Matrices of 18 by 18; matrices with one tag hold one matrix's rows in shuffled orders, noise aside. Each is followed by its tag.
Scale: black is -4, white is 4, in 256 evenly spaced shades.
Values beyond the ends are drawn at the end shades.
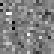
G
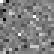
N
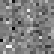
G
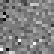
N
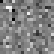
G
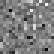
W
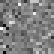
N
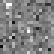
G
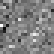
N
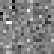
G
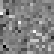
N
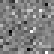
W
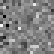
N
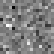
G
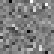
W
